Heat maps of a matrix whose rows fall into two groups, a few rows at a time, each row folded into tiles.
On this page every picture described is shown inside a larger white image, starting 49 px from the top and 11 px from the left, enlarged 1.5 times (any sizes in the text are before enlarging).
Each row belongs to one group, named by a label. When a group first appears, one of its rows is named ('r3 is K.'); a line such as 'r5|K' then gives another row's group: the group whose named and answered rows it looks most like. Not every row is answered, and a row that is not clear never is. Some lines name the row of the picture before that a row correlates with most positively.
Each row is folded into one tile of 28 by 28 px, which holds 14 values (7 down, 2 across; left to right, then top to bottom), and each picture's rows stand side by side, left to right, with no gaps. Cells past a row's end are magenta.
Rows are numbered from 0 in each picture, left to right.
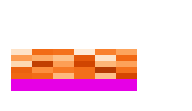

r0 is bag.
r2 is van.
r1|van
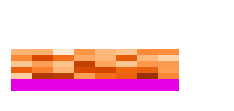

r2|van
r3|bag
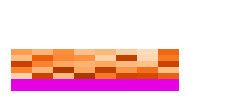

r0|van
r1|van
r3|bag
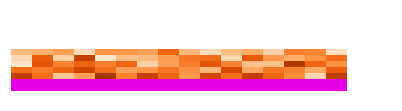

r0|bag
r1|van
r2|bag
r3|bag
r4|van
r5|van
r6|bag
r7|van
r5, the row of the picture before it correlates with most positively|2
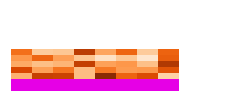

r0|van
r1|bag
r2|bag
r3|bag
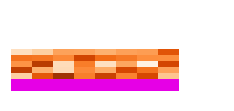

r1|bag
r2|bag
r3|bag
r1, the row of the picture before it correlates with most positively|3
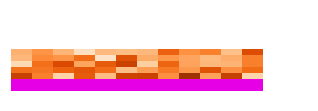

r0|bag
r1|van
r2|van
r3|bag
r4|bag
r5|bag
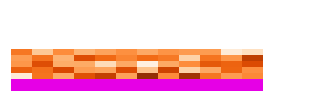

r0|van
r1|van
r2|bag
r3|bag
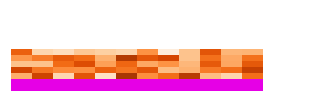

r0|van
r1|van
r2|van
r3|van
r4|bag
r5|van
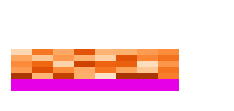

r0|bag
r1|bag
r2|van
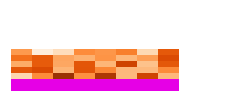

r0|van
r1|bag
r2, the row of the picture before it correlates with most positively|1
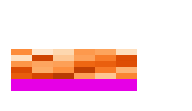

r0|van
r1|bag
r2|van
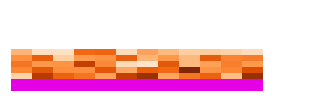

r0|van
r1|bag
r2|van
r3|bag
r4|van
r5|van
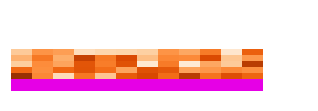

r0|bag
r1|van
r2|van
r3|bag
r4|bag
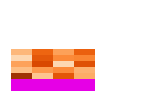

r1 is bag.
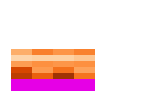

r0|bag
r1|bag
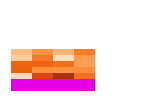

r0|van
